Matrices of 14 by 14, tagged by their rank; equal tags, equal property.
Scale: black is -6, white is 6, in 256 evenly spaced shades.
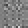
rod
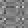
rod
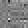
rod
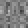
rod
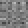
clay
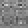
clay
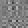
rod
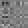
rod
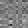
clay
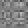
rod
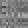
clay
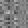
rod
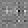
rod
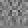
clay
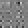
rod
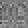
clay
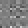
rod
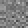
clay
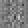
clay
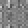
clay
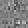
clay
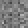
clay
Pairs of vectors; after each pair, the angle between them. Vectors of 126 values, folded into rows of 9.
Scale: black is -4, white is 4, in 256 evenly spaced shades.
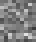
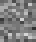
nearly parallel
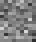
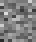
orthogonal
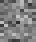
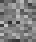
nearly parallel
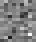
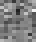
partly opposed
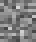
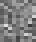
partly aligned
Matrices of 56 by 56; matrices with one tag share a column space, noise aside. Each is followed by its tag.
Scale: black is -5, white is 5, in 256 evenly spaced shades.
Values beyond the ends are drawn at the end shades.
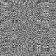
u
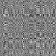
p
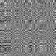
u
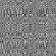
p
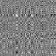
p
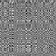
u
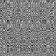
u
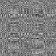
p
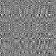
p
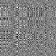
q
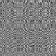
u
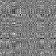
p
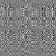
q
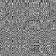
u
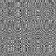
u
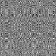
p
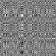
p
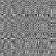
p
